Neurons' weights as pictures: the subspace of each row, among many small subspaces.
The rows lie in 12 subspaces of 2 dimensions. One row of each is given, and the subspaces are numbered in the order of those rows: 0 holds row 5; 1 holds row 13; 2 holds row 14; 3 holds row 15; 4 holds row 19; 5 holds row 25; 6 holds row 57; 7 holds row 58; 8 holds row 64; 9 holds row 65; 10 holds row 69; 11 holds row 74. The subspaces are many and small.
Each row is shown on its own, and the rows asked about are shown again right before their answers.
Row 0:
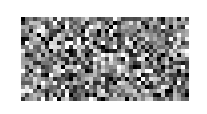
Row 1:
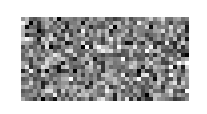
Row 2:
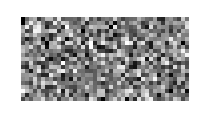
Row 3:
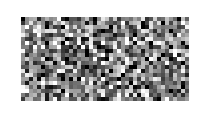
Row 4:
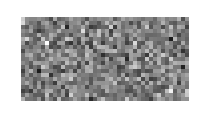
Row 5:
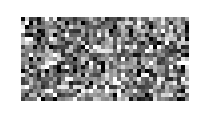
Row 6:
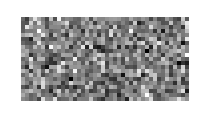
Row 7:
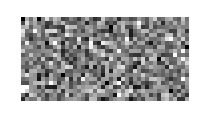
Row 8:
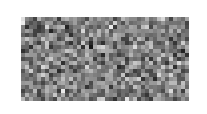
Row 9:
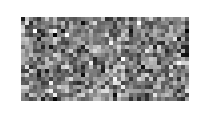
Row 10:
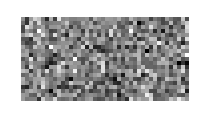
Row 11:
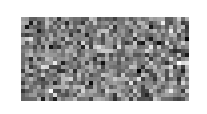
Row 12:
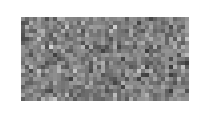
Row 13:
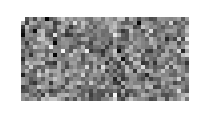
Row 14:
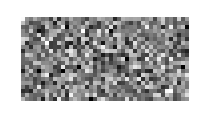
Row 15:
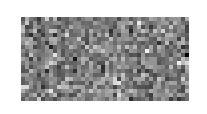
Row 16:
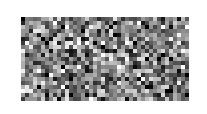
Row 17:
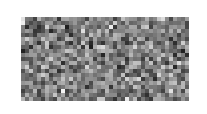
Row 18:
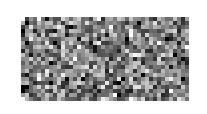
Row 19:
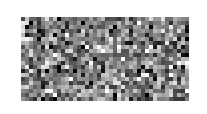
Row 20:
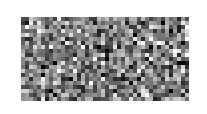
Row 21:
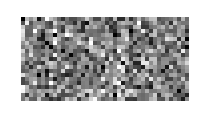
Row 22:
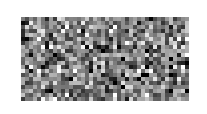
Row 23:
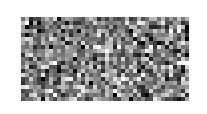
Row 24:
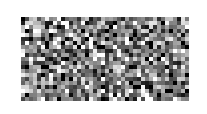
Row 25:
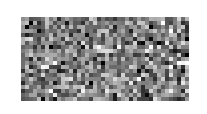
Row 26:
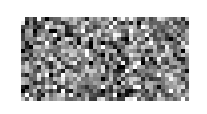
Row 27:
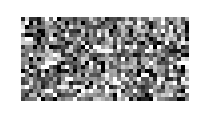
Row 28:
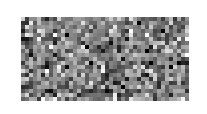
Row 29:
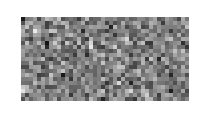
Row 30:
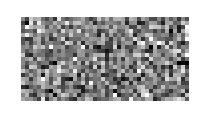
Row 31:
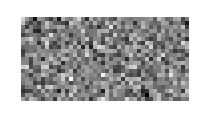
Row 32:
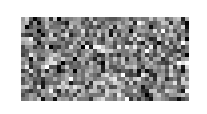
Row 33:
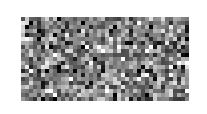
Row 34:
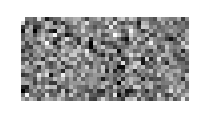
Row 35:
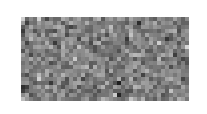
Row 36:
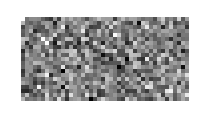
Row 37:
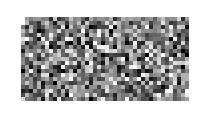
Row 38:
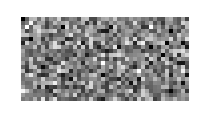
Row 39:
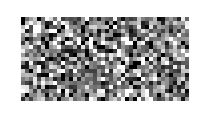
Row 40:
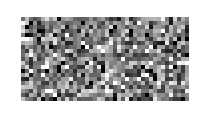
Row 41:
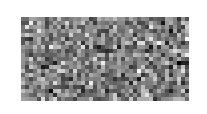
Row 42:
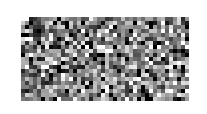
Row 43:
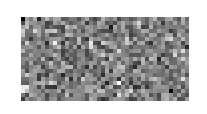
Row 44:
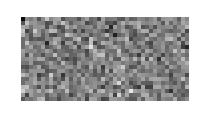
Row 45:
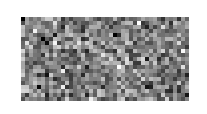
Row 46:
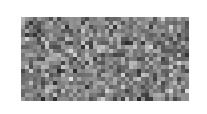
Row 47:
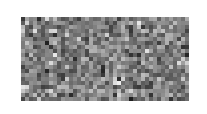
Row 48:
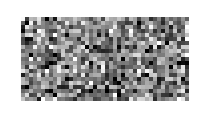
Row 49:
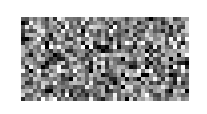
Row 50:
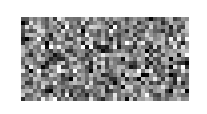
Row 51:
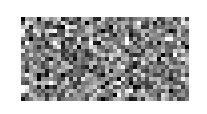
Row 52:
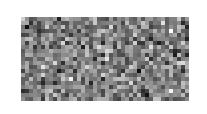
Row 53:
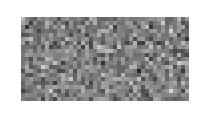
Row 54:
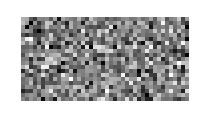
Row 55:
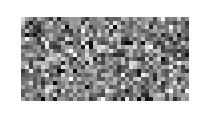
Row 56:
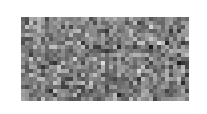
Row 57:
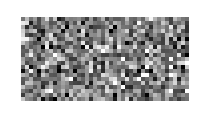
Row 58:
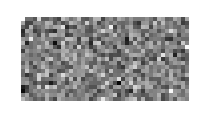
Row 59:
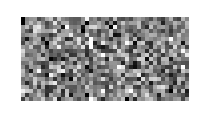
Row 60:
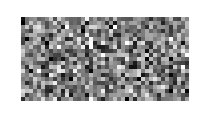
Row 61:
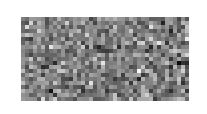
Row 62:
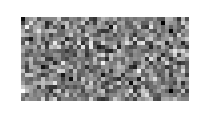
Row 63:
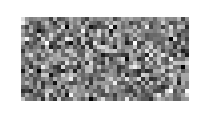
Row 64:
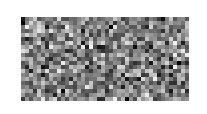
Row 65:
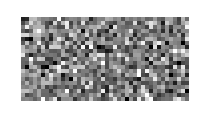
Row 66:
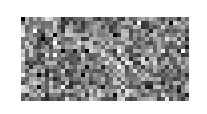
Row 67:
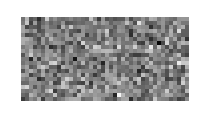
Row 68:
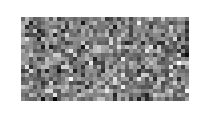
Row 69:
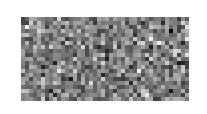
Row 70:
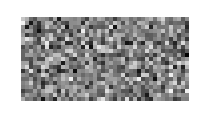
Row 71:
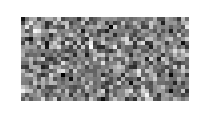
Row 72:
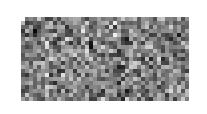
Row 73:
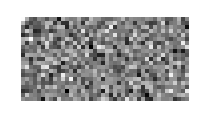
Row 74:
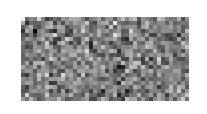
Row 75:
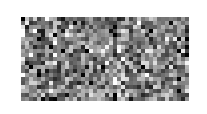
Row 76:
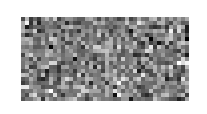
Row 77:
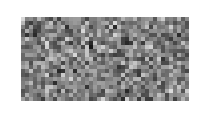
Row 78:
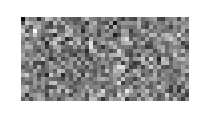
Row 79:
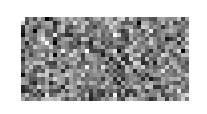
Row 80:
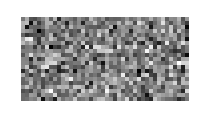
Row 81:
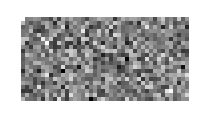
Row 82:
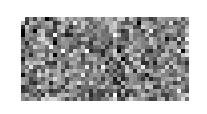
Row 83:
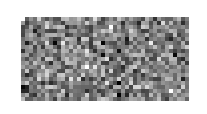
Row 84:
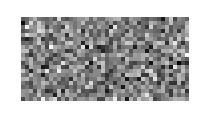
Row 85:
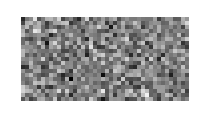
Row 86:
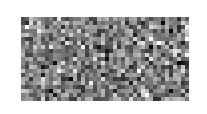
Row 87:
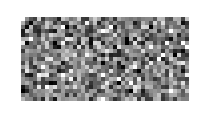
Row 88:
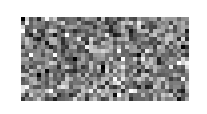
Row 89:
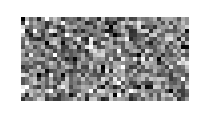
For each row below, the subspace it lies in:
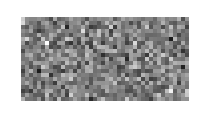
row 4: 1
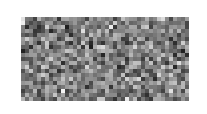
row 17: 8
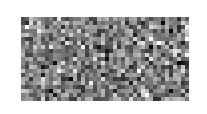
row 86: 10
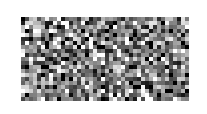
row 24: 9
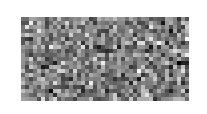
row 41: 5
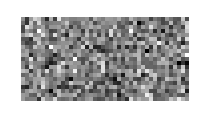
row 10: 3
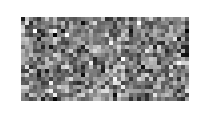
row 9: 11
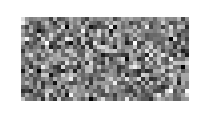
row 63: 1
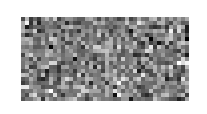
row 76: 10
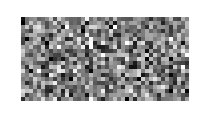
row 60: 6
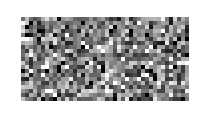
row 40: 8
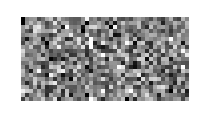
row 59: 6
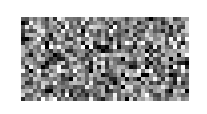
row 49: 6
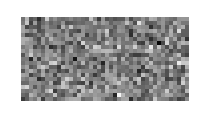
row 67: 7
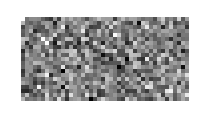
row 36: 2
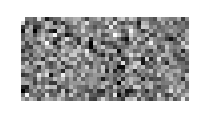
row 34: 4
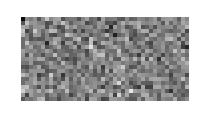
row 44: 9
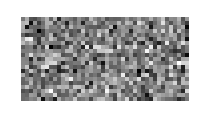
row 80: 0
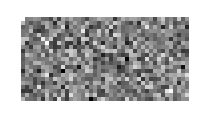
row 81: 2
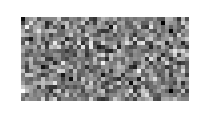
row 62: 5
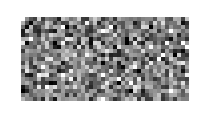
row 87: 7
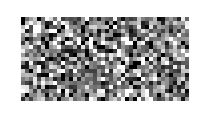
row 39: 4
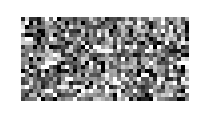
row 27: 0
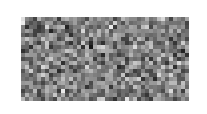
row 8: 8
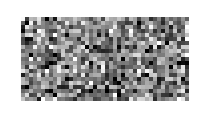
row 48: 0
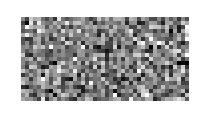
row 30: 10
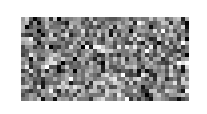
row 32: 3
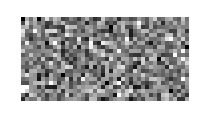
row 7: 5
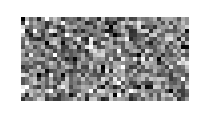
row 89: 9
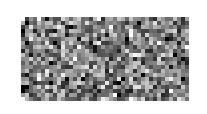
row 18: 7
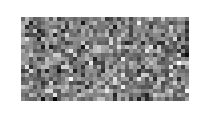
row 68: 11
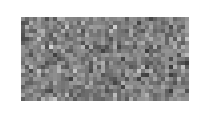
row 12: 6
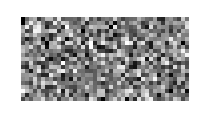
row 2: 4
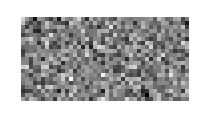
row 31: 3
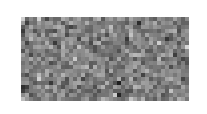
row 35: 7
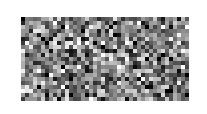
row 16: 2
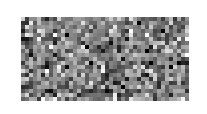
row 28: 8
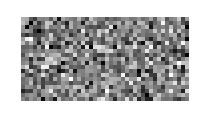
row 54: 0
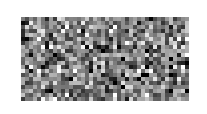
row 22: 6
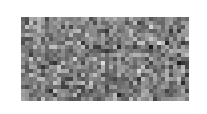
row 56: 7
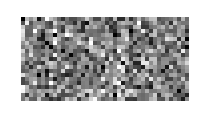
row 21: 6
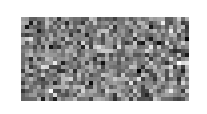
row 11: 5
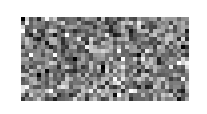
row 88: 9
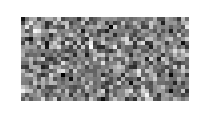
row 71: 0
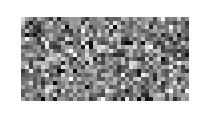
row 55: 11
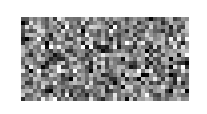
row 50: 6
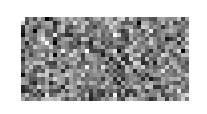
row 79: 1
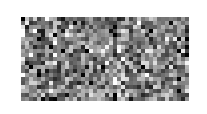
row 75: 1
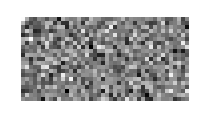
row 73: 9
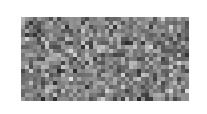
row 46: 11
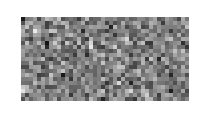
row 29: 0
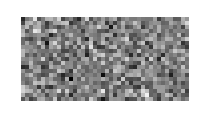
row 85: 3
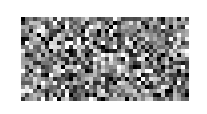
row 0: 2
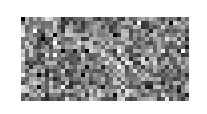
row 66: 2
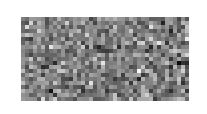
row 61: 5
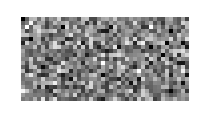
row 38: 7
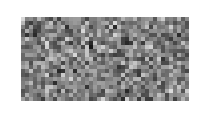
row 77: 11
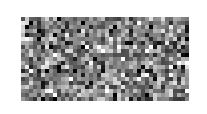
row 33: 4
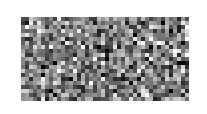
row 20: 10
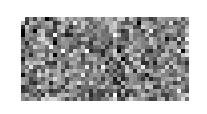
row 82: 1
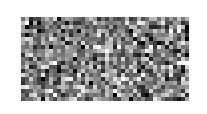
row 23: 10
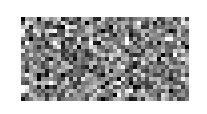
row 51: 7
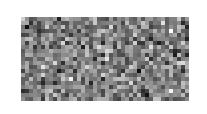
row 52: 10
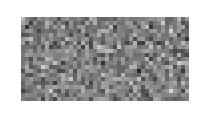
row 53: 5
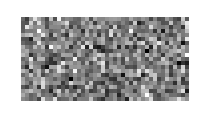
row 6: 3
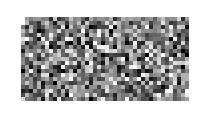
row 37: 1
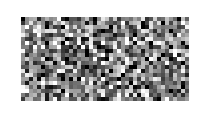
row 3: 10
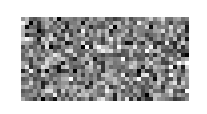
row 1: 4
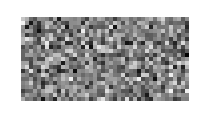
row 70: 4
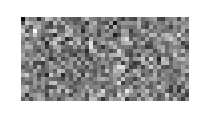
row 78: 11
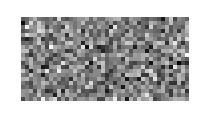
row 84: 8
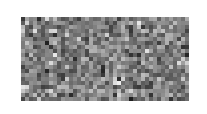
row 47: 3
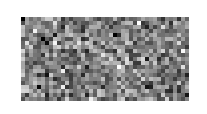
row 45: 2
